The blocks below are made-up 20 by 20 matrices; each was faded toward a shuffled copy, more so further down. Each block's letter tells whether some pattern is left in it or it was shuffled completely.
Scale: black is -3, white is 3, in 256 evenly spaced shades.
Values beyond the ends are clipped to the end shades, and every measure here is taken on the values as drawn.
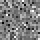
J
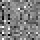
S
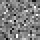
J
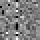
S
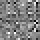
S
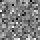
J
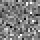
J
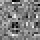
S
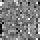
S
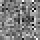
S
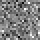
J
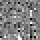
S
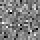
J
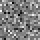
J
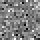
J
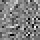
S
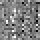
S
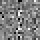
S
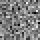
J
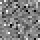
J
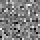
J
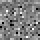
J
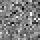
J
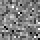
J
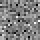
J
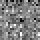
S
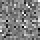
S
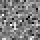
J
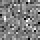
J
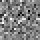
S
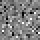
J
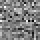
S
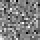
J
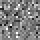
S
